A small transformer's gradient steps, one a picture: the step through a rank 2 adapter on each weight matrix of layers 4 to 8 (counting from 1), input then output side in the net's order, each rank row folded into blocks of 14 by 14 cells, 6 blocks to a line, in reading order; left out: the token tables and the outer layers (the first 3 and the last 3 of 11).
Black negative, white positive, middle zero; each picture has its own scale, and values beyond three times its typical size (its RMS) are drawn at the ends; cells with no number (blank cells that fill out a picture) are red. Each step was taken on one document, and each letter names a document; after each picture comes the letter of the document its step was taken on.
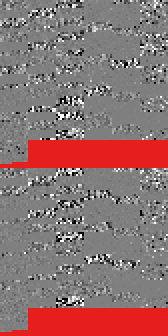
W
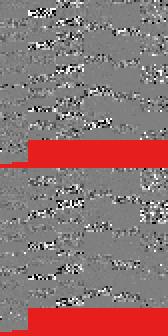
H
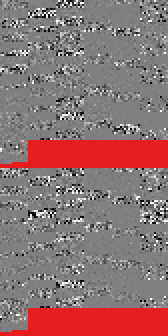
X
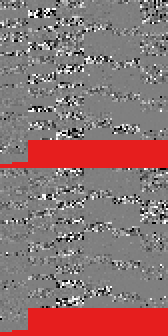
H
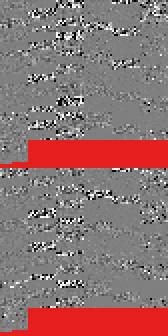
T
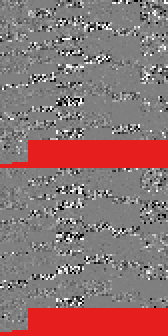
T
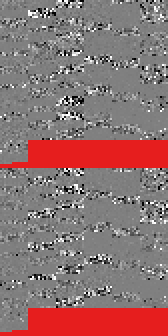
H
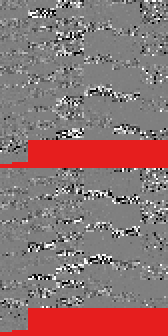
H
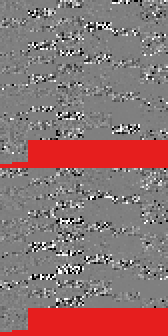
T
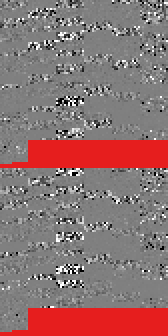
W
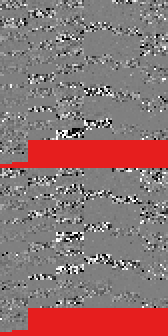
W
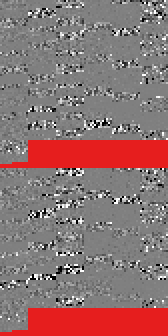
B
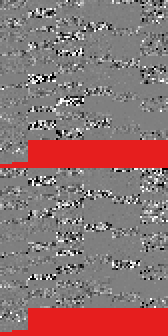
B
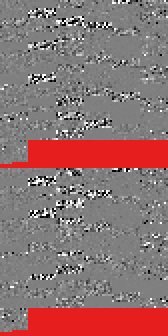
T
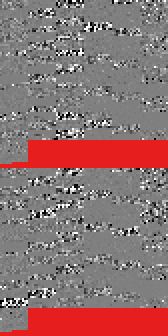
B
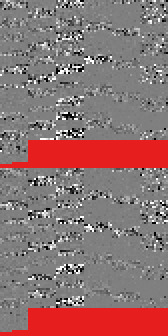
X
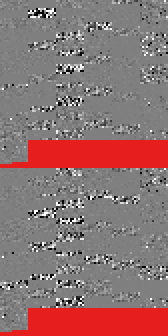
T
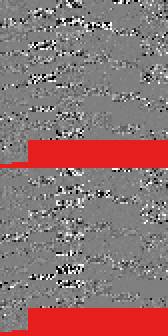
T
